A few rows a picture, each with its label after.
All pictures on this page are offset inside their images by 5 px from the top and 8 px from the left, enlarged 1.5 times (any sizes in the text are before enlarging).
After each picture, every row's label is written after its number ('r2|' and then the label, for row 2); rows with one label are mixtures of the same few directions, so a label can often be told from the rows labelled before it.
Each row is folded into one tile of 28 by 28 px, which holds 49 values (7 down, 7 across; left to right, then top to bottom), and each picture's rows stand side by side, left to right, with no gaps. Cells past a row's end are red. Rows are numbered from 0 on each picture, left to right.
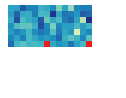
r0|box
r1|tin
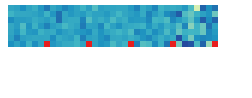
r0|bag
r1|box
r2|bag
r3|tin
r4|tin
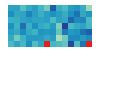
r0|bag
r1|bag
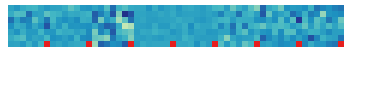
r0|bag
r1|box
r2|box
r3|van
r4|bag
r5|bag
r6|tin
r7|bag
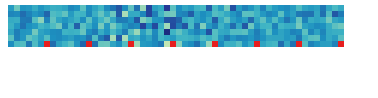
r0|tin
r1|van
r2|box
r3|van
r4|van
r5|van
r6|bag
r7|box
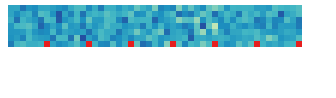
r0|box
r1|box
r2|tin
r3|tin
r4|bag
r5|bag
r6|bag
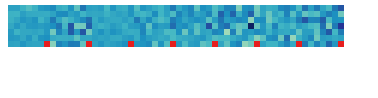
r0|box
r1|van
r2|van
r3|bag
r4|van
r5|van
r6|box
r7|bag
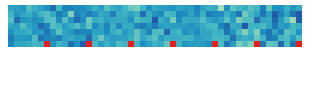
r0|box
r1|bag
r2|bag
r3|tin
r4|box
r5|bag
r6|tin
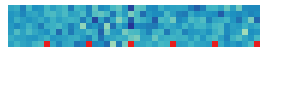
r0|van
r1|van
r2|bag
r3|tin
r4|box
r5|tin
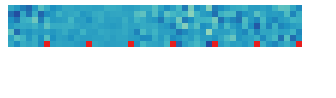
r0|box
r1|tin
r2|box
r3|box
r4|van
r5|bag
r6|box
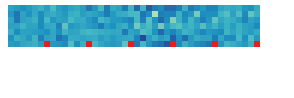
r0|box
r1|bag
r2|van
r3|bag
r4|bag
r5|box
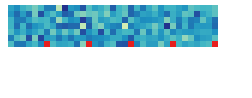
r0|box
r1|van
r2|van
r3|van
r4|bag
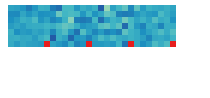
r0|box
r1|tin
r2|van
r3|bag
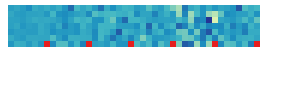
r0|tin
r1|tin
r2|tin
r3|bag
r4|tin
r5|tin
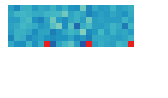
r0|tin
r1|van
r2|van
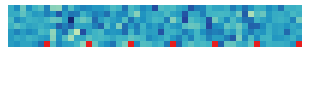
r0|van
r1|tin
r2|van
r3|tin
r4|box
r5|box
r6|tin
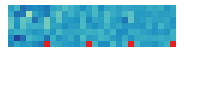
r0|bag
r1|box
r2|tin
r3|van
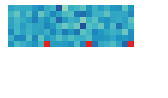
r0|box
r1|van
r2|van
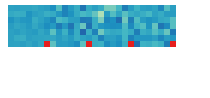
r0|bag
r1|van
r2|box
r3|van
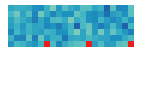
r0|box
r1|bag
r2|van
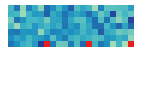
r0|van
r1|tin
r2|bag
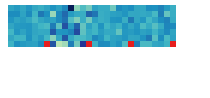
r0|box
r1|tin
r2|tin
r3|box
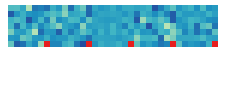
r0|tin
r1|van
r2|van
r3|box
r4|van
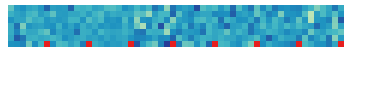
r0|bag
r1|tin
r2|box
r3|van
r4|tin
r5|van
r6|bag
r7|box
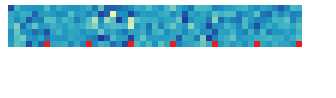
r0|bag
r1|bag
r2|bag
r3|bag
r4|box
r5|bag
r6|box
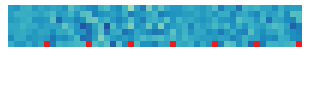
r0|tin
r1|box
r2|bag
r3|van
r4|bag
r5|tin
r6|box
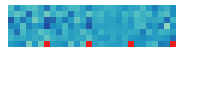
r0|bag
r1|bag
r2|box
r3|van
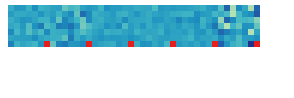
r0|van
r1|box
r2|van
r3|tin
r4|bag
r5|van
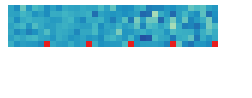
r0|van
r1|tin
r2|tin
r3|bag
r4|box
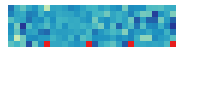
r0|bag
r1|box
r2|van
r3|bag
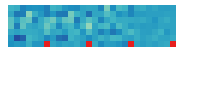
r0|bag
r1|bag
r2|van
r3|tin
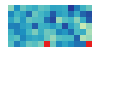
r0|bag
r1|box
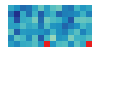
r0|box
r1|tin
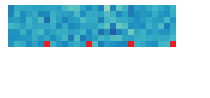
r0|tin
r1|box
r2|van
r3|van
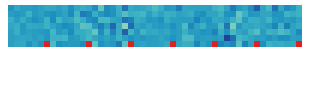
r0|bag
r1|box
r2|van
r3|box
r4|bag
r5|bag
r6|van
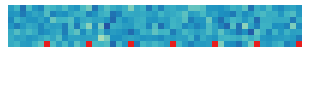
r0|van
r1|bag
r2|bag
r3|van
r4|box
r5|van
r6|van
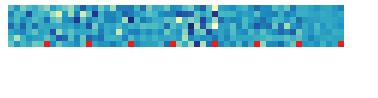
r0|bag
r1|box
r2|tin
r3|van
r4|bag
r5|bag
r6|van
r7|bag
